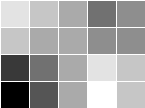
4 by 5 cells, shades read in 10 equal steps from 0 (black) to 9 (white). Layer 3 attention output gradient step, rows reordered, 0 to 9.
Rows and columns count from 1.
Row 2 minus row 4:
7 3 0 -4 -2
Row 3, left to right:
2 4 6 8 7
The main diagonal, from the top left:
8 6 6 9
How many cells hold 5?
3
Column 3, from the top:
6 6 6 6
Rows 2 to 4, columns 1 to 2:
7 6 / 2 4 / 0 3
